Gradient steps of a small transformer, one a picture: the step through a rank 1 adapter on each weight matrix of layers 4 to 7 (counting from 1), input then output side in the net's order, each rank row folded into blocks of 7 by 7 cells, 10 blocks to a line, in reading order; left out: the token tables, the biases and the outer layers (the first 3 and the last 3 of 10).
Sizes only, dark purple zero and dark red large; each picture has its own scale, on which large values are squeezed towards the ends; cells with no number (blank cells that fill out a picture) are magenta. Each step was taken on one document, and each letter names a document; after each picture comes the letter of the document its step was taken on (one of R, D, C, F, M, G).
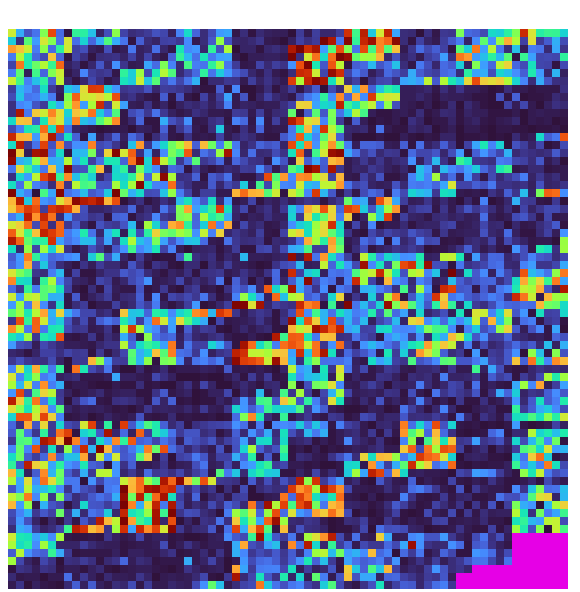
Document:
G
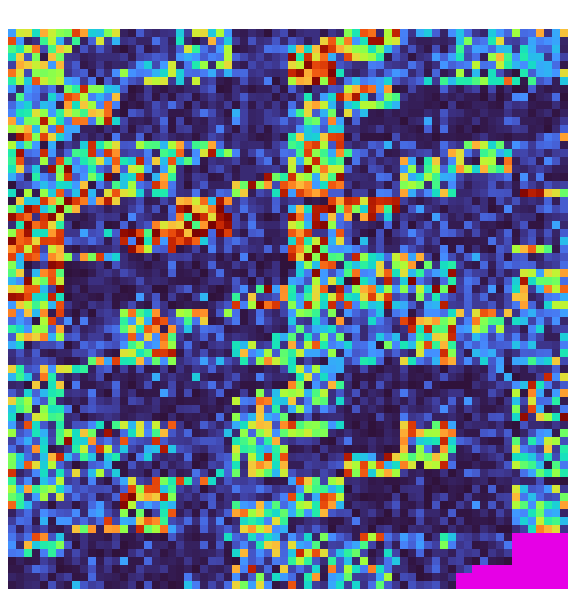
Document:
G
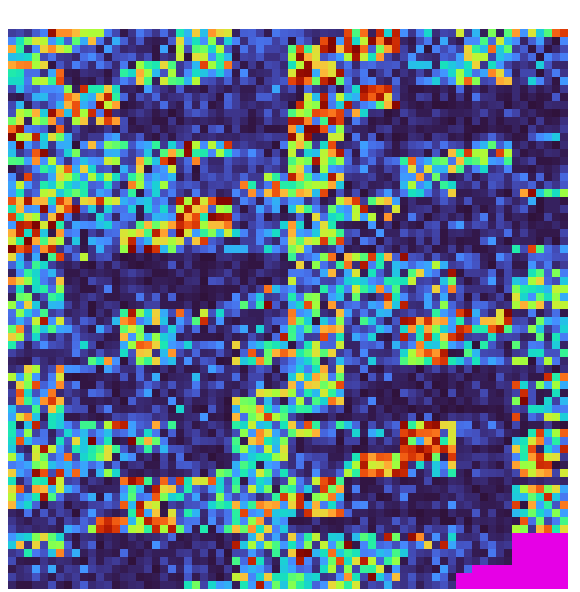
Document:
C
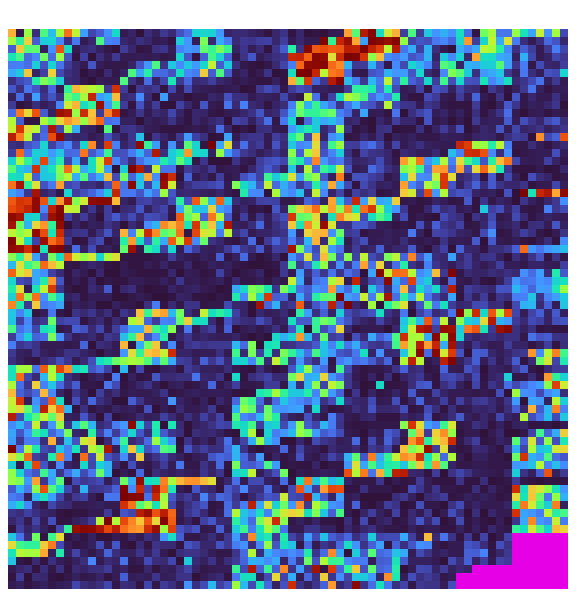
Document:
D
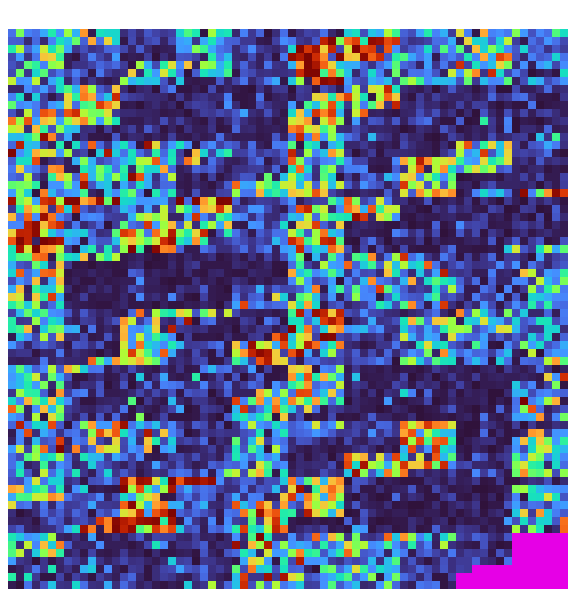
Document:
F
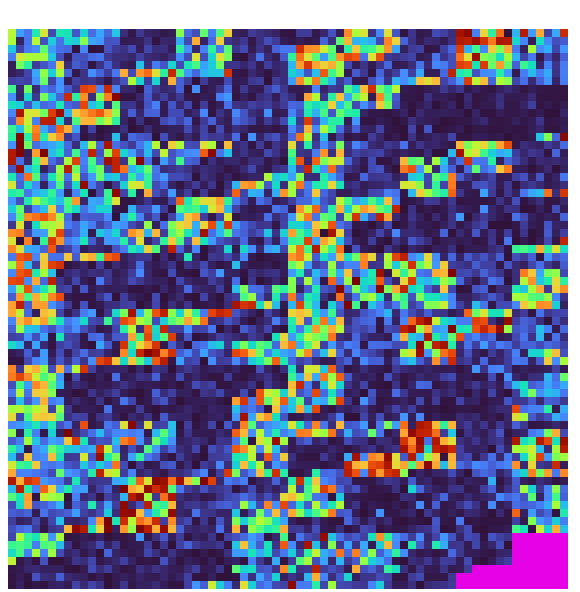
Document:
G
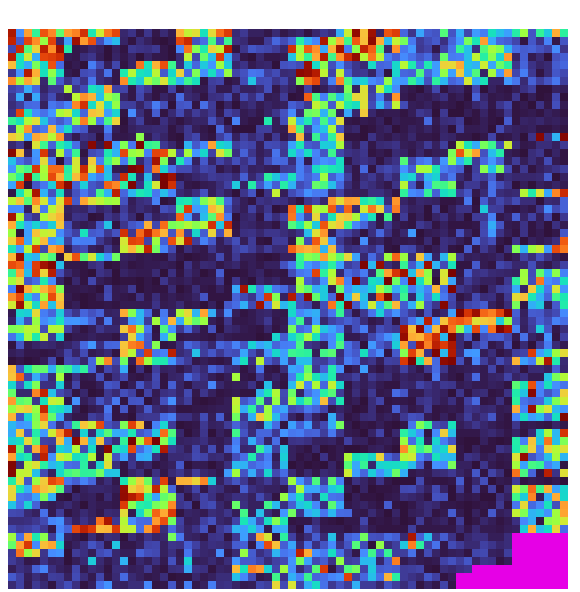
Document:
D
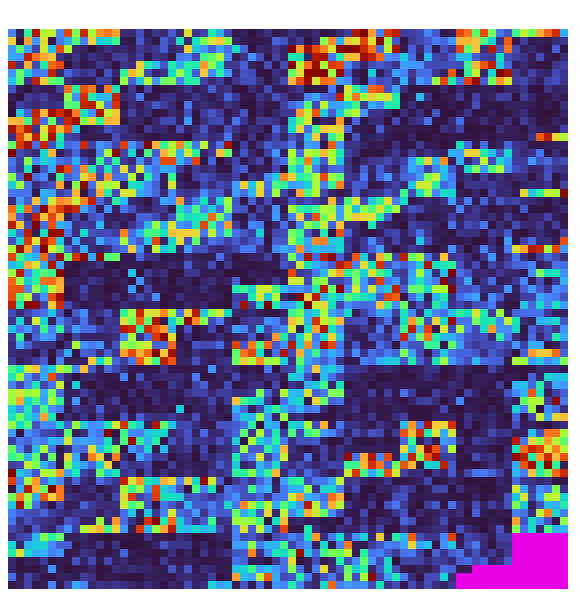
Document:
C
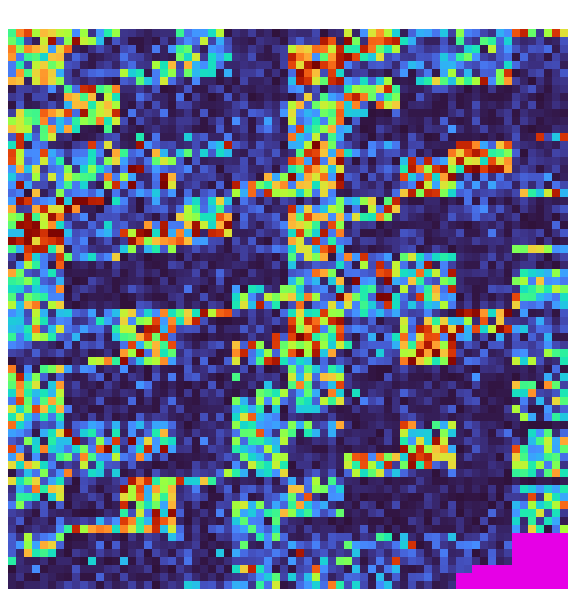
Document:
D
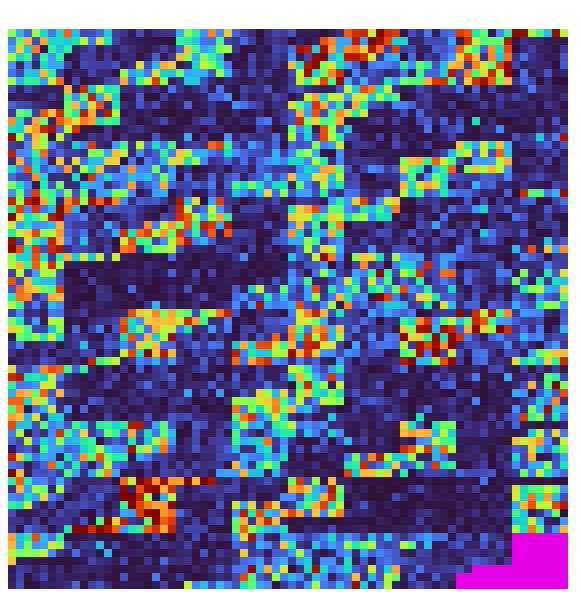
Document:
D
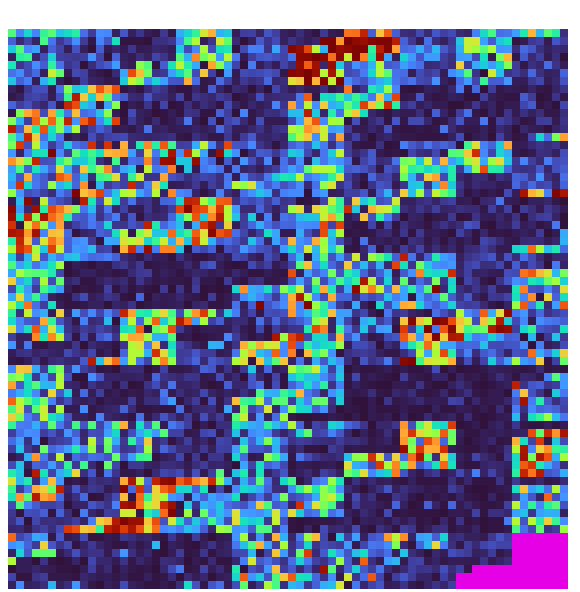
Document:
C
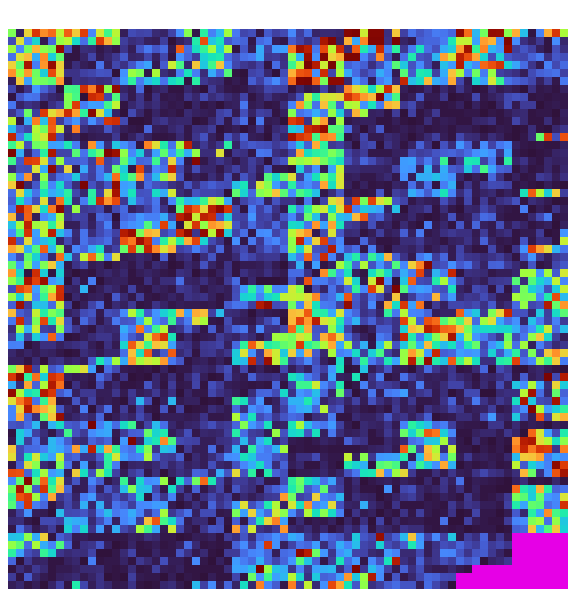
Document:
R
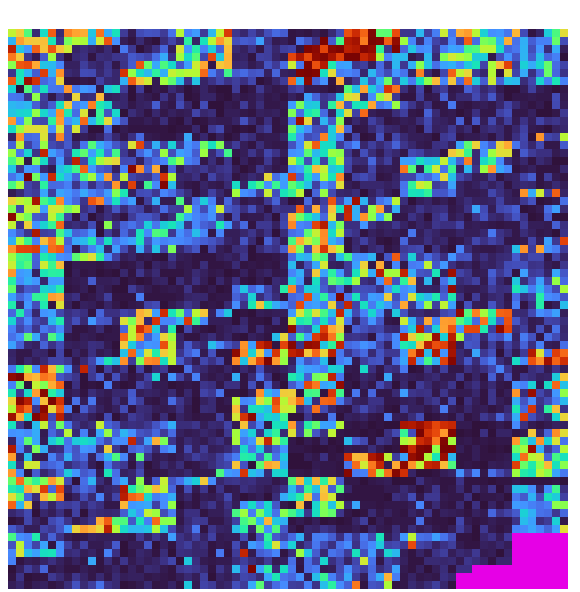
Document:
D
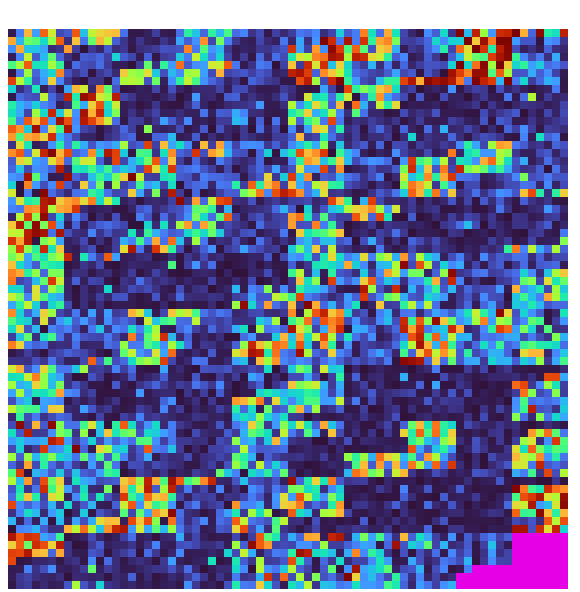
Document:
F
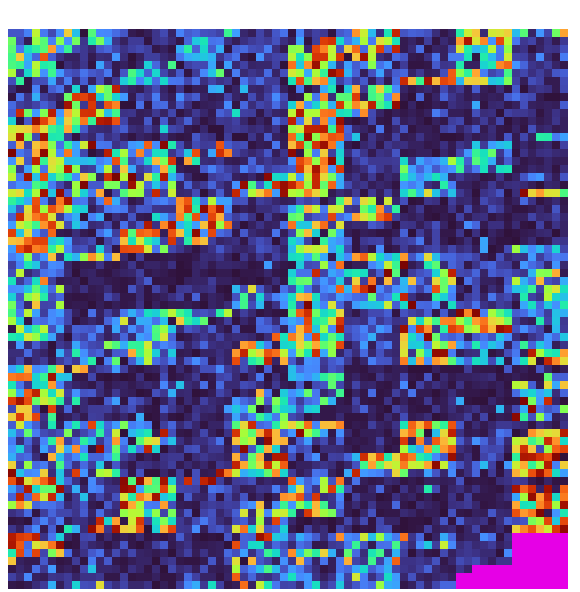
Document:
F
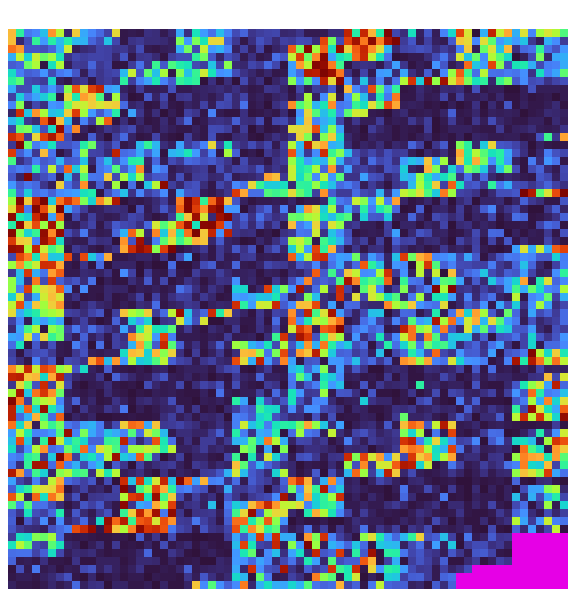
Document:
G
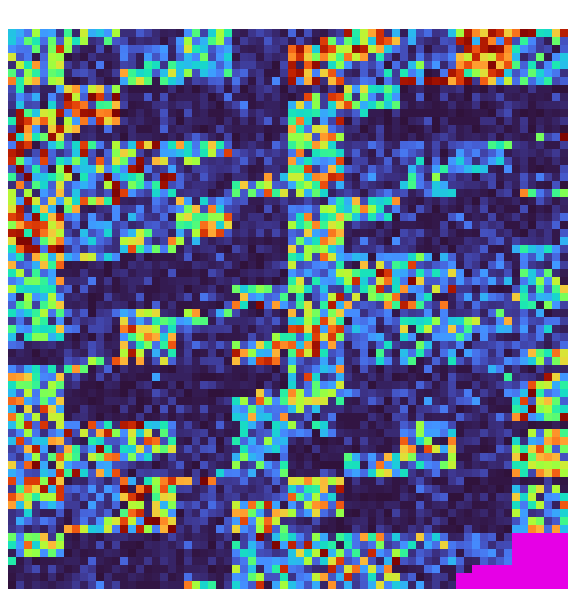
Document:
G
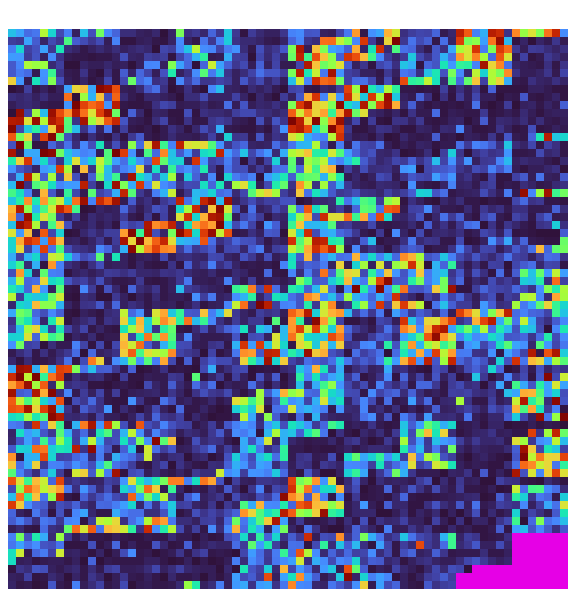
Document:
R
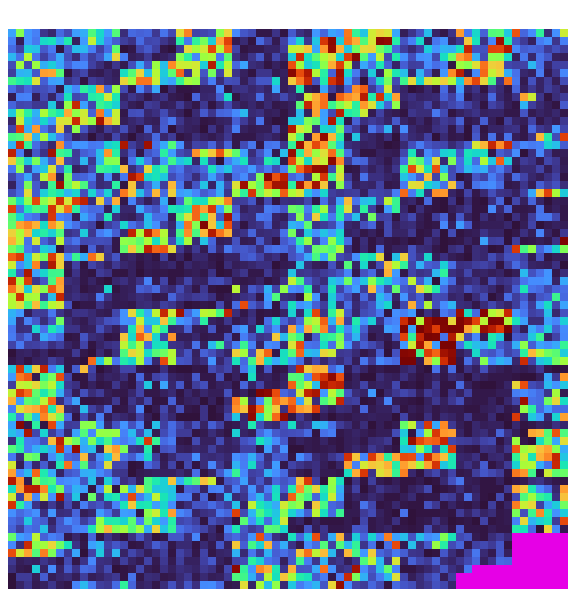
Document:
F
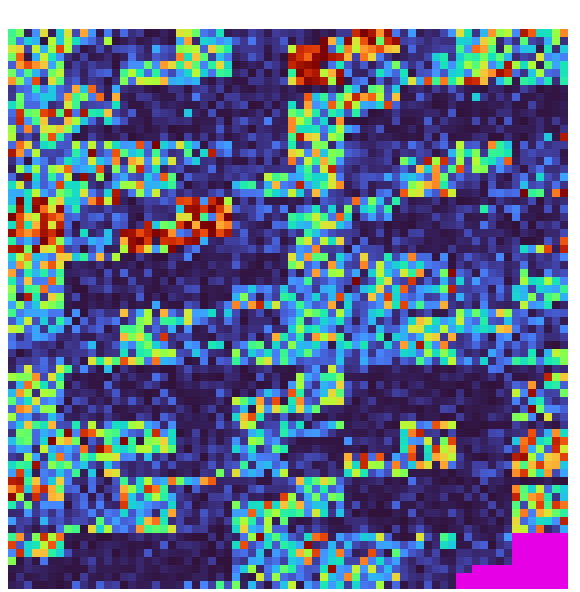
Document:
G
